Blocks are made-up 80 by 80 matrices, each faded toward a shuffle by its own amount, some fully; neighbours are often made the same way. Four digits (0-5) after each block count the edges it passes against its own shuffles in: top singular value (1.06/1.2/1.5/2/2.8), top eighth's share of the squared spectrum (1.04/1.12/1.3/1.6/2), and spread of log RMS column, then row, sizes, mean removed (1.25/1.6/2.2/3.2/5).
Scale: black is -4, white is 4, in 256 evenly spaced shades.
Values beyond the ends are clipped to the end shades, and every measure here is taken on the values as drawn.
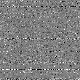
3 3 0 3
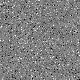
0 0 0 0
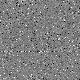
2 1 0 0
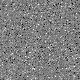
0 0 0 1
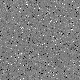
0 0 0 0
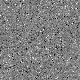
2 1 0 0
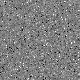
2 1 0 0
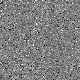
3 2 0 0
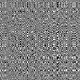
5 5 3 3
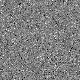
2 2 0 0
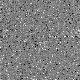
3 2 0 1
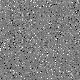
2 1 0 0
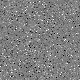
2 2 0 0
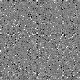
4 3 1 1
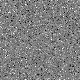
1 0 0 0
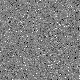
0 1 0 0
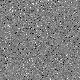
3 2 0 0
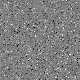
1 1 0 0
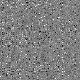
4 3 2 2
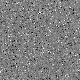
2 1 0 0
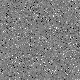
1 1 0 0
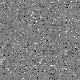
3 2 1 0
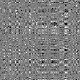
5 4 3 3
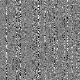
2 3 4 0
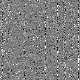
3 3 3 0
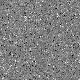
0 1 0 0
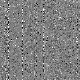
2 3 3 0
